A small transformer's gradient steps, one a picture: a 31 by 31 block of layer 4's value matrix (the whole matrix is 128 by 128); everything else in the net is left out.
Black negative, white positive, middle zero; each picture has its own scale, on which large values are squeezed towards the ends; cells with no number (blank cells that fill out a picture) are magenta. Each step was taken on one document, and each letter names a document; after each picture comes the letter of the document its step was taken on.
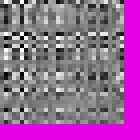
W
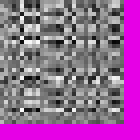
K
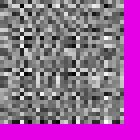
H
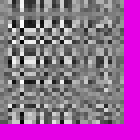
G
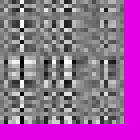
G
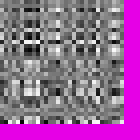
K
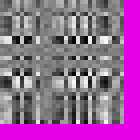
H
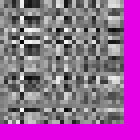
K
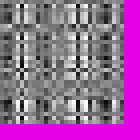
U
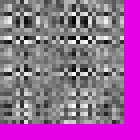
U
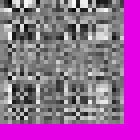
U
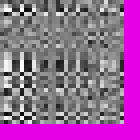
W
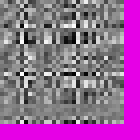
H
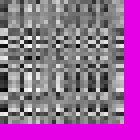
W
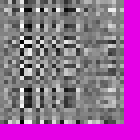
G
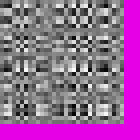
U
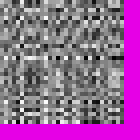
K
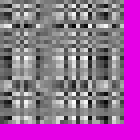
U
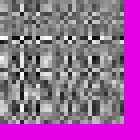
K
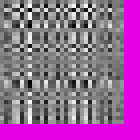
H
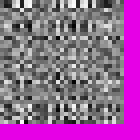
H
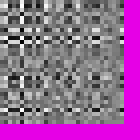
K
